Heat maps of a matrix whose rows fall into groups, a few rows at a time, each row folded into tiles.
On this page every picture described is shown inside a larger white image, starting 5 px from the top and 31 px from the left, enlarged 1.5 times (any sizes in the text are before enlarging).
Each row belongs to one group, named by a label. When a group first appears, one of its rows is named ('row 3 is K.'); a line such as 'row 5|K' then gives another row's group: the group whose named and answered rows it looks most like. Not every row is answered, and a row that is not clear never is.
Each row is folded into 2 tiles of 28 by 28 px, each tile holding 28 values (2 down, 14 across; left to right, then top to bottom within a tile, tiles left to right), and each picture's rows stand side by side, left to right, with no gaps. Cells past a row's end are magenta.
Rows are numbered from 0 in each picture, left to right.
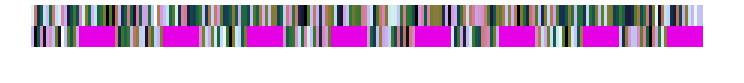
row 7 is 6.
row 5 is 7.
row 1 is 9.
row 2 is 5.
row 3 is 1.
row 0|7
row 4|7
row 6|5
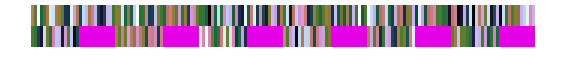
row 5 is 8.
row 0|1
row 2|8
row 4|7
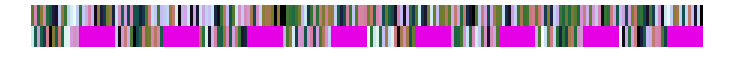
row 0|9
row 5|1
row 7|9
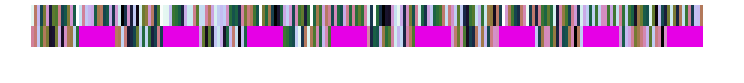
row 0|9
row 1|8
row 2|7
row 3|1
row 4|1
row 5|8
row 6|6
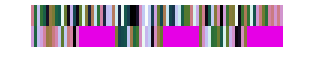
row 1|1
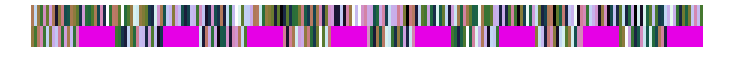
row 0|5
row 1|1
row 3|6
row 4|7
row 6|9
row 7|8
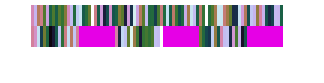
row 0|9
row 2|1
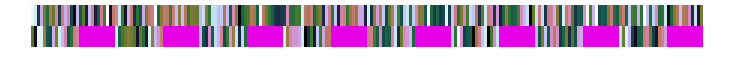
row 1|9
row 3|6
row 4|9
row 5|8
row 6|7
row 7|8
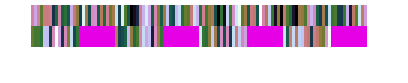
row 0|1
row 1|1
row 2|9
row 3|6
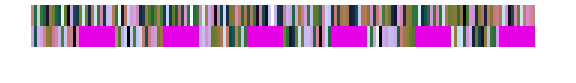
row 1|5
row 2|8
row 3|1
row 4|5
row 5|6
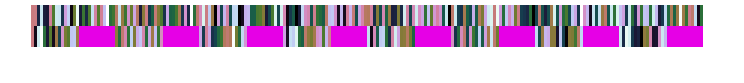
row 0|8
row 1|5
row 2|8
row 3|6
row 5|9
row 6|6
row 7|8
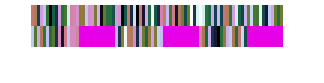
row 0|9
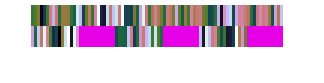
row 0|6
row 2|6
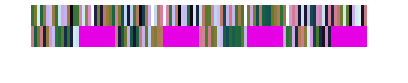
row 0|7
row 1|9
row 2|7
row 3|8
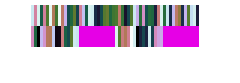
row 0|7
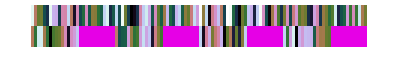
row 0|8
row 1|1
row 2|7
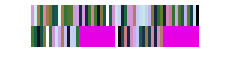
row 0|1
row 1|7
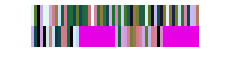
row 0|7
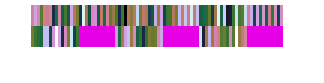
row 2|6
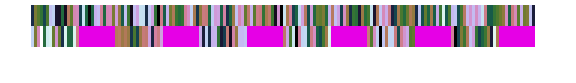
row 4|5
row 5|7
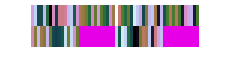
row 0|9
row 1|8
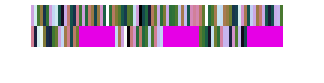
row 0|8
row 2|1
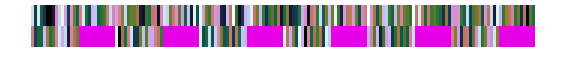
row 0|1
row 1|9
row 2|7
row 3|6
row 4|7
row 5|9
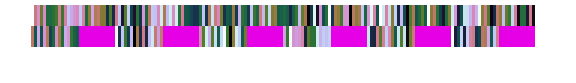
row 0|9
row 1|9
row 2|5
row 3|6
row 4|7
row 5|7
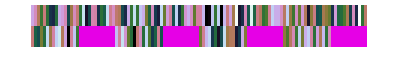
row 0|1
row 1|8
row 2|8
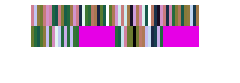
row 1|8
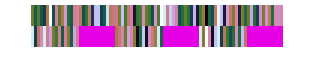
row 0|6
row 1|9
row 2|6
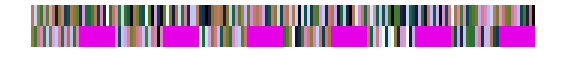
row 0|5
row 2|6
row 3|8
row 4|5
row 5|9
